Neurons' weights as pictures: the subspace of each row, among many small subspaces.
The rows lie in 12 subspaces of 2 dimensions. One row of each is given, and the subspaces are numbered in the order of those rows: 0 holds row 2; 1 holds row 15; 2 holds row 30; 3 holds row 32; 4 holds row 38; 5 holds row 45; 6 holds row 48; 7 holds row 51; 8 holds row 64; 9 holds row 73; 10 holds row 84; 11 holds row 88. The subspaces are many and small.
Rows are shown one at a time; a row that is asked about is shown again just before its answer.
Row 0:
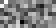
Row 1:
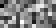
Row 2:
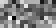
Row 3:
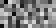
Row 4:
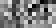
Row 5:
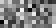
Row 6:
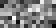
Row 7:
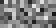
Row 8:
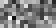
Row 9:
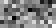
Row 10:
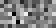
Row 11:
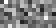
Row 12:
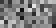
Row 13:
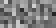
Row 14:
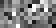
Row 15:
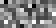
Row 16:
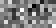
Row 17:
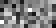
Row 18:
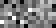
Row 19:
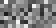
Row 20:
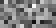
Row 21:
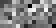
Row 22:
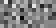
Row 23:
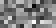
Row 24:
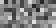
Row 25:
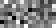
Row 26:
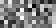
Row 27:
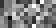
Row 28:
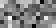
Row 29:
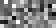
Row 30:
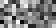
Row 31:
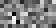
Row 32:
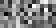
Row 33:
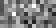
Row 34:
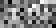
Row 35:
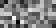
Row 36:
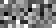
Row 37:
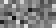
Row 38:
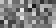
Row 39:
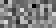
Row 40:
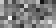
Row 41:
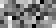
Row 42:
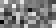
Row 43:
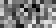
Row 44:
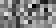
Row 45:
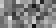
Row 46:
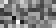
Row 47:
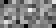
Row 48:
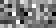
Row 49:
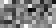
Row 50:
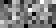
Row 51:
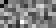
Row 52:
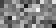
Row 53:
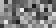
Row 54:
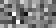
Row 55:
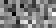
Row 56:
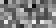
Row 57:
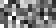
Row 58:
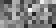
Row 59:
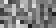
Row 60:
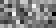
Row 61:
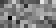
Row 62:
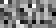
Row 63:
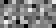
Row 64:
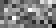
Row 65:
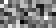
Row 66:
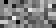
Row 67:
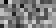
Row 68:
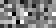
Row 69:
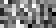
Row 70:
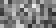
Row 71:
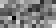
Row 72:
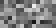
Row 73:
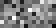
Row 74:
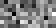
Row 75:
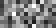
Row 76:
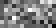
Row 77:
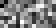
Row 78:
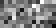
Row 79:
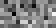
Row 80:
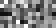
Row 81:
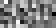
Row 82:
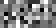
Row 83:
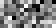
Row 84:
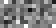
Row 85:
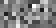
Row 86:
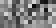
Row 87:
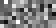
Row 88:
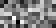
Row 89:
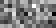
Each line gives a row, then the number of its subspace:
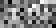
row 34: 9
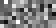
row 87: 8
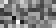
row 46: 11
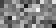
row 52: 2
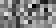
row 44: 3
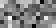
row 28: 5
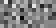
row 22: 4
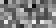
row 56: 1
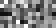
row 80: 1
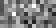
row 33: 5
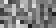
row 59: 2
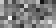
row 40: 0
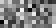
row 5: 4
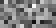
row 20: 1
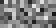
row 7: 7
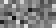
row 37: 9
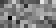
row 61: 0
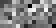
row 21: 10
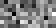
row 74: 5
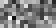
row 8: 0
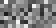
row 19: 3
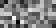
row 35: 11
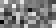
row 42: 4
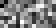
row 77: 7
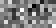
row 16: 9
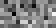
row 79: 5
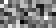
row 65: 7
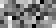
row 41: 5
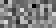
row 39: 9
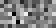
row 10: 6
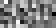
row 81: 11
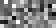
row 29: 8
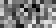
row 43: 2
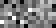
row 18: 9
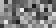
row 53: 8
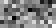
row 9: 8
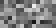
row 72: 1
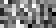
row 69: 2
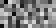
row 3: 0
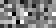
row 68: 6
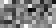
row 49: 10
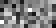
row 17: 4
